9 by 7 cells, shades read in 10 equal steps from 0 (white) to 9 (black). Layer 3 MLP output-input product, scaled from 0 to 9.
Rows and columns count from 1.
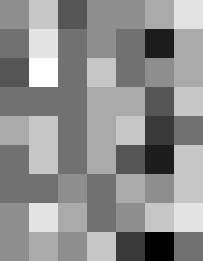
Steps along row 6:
down up down up up down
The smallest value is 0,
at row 3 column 2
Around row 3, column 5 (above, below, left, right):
5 3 2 4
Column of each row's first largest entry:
3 6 1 6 6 6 1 4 6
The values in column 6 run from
2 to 9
